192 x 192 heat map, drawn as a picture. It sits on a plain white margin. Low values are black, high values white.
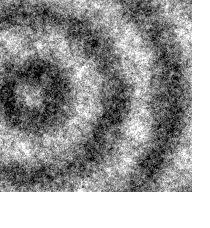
The middle left is the ninth with the lowest average. There is no seam. Rings spread out from the middle left. No overall slope runs across the table. No row or column stands out. Overall the values sit about 50% of the way up the scale.
